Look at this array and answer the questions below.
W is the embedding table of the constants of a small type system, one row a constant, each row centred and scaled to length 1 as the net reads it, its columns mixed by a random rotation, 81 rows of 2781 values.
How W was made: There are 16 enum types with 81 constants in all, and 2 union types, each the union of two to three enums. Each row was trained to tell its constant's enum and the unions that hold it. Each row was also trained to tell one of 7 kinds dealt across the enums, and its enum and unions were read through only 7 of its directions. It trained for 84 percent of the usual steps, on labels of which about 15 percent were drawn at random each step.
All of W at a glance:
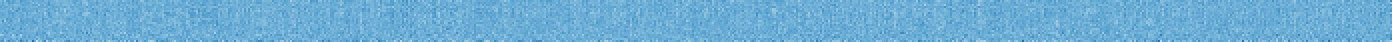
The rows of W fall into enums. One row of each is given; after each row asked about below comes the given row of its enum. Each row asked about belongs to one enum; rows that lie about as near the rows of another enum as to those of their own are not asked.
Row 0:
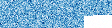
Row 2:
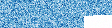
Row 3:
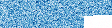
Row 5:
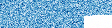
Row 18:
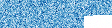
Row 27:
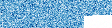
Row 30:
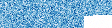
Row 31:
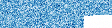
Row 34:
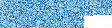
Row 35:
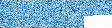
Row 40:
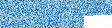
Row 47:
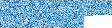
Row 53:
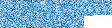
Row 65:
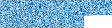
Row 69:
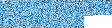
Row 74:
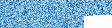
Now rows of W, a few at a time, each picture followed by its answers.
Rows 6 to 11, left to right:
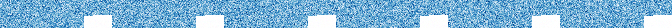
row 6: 27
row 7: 74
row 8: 53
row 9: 47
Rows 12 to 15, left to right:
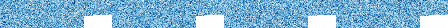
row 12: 2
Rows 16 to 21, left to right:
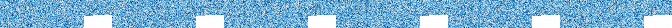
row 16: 27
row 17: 34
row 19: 27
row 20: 47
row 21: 47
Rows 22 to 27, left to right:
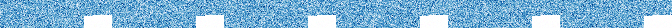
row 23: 3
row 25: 0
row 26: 47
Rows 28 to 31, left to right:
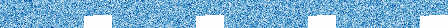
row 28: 53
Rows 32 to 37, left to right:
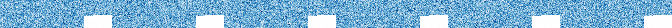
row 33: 65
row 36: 3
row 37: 40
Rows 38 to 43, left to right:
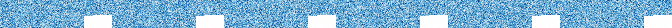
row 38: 35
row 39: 74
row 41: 40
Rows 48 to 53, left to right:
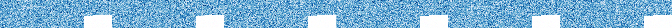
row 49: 65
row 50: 40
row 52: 3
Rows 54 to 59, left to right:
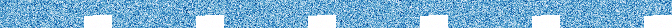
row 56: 53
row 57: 27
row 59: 74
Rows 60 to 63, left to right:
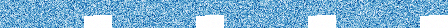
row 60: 2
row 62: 53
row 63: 3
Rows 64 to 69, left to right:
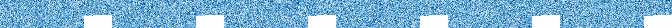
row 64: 40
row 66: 2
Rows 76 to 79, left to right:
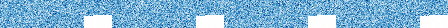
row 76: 3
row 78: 27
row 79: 0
